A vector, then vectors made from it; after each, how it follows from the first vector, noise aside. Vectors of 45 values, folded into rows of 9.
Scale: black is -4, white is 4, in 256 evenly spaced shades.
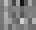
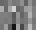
reversed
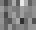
negated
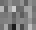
reversed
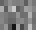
reversed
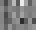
negated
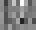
negated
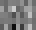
reversed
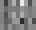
negated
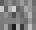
reversed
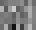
reversed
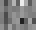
negated
